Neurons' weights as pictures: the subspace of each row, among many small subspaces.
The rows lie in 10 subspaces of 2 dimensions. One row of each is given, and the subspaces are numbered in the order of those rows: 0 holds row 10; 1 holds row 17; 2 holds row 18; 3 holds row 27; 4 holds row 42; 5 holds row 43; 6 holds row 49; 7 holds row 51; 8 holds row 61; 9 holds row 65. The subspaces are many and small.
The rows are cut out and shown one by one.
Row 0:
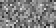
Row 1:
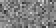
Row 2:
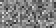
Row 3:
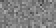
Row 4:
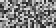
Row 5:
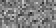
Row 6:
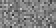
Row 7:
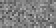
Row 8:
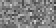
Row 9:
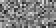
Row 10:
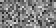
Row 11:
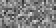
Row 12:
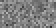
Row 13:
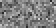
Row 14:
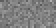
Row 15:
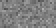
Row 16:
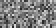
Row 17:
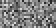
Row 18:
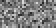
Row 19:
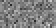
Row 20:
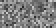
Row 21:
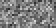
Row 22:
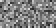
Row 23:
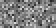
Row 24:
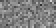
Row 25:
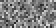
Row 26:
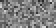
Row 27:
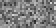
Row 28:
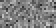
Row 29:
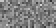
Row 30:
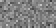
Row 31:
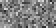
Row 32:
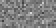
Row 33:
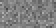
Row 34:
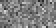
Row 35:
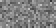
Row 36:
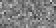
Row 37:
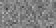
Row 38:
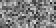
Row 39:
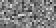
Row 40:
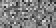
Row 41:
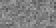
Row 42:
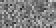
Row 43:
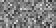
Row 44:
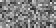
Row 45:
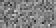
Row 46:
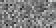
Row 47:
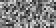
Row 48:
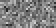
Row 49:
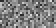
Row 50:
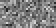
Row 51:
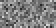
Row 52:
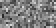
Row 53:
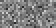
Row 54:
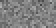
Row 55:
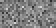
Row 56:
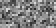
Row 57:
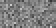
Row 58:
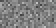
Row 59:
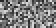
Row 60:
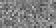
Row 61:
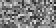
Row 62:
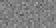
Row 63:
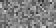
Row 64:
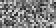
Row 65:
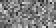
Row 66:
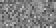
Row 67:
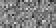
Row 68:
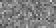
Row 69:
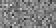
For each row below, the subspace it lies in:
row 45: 3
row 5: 2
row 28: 5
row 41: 5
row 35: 3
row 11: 2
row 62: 6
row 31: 9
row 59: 8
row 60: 1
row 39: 6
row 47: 7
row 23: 0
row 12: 4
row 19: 5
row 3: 2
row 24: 8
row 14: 8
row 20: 4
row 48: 7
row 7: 1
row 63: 2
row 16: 7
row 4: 8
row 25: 7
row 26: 2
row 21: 5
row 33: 0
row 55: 0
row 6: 1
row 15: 9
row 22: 3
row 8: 8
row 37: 0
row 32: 9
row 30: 3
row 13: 6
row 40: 1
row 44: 3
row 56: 5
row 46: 4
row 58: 6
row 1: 9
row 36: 6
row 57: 4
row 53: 0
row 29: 8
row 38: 3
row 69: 1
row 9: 9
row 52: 5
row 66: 4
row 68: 6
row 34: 9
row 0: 7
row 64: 1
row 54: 2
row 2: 0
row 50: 7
